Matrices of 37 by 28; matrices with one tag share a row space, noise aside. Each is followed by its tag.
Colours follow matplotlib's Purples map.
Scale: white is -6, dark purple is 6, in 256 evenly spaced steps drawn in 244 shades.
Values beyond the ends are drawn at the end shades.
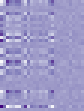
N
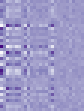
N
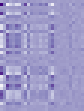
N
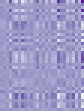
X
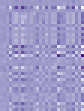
X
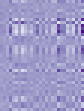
X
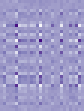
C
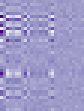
N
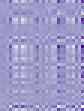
X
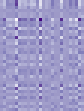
C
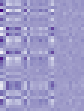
N
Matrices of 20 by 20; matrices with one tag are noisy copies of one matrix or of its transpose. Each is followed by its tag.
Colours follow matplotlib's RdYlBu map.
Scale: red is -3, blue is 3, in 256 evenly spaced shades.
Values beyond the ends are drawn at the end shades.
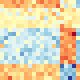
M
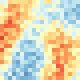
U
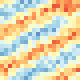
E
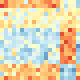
M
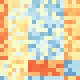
M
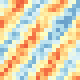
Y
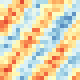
Y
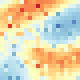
U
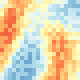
U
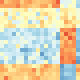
M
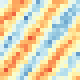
Y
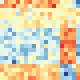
M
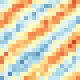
Y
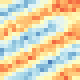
E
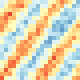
Y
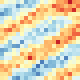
E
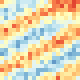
E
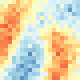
U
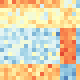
M
